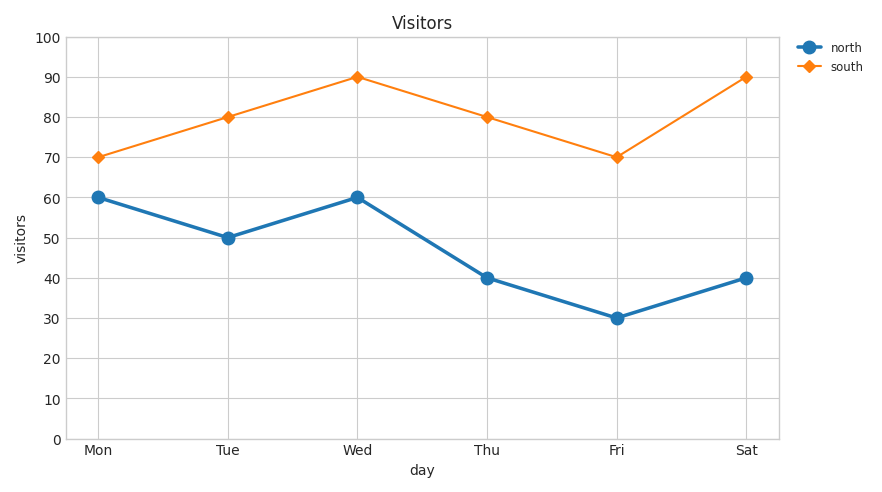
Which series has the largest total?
south
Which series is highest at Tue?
south
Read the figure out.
Title: Visitors
x-axis: day, ticks Mon Tue Wed Thu Fri Sat
y-axis: visitors, ticks 0 10 20 30 40 50 60 70 80 90 100
Legend: north, south
Values:
north: 60 50 60 40 30 40
south: 70 80 90 80 70 90
